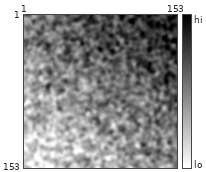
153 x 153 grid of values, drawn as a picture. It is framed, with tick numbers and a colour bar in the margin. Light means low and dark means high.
Odd rows or columns: none. Lone odd cells: none. Slope: up to the top right. Grain: blotchy. Mirror symmetry: none. Ninth with the lowest average: bottom left.
